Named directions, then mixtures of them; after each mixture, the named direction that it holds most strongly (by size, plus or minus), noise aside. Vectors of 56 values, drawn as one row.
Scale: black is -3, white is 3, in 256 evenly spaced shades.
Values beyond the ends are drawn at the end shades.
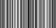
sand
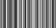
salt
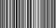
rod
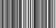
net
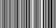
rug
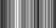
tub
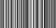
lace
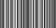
lace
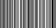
sand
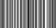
sand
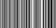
rug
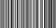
lace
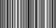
sand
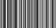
salt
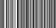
lace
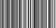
net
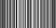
rod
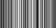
lace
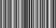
net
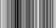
tub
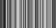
salt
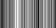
tub
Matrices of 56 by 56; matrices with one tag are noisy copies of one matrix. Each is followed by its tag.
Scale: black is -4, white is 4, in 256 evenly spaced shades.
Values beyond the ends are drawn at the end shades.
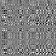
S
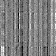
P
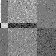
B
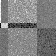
B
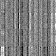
P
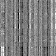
P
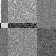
B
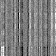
P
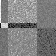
B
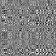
S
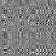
S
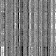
P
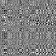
S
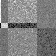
B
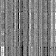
P
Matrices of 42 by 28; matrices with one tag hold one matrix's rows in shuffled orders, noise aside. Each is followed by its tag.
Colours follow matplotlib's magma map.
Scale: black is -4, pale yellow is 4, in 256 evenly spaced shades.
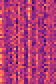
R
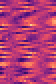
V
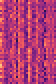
R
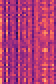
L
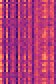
L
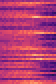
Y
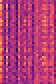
L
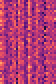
R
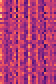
R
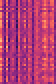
L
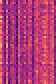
L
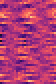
V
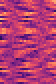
V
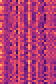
R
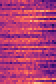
Y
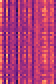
L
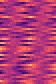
V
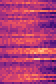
Y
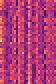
R
